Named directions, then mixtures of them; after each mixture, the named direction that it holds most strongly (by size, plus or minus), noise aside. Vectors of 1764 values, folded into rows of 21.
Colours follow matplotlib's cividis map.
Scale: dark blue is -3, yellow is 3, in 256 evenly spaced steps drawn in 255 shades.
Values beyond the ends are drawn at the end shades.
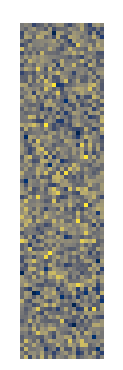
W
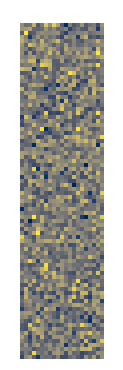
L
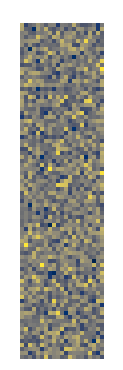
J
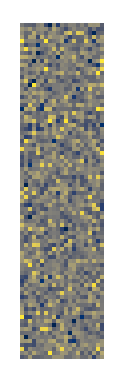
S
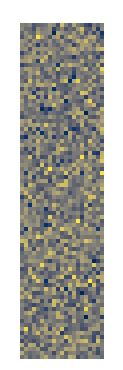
J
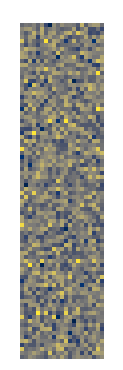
S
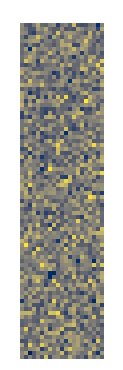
J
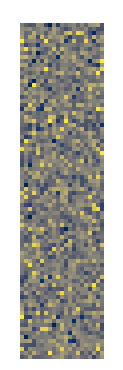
S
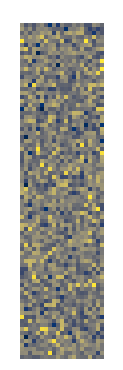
S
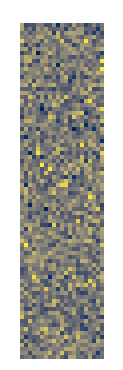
J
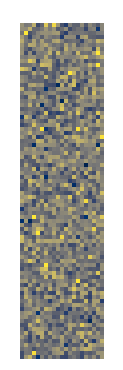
L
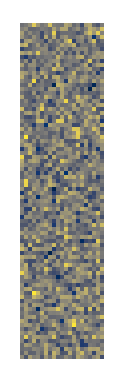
W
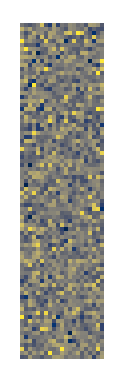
S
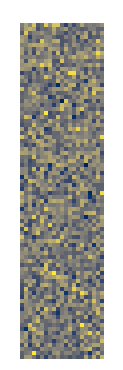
L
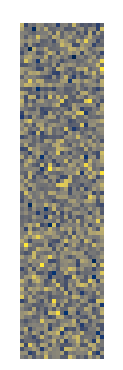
J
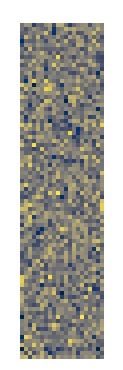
S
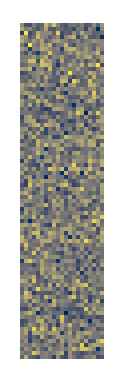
L
